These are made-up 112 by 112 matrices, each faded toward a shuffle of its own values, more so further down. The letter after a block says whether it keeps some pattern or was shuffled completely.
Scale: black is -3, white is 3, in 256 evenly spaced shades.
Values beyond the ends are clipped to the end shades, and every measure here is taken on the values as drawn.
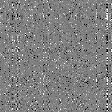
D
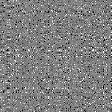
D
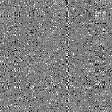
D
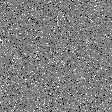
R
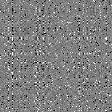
D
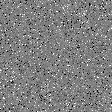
R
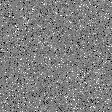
R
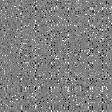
D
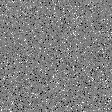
R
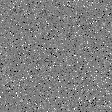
R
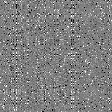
D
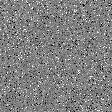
R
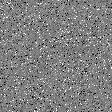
R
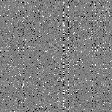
D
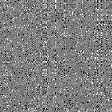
D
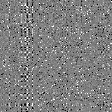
D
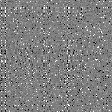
D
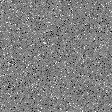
R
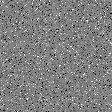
R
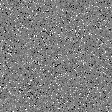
R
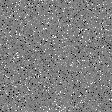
R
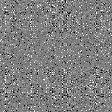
D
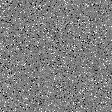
R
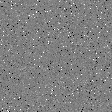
R
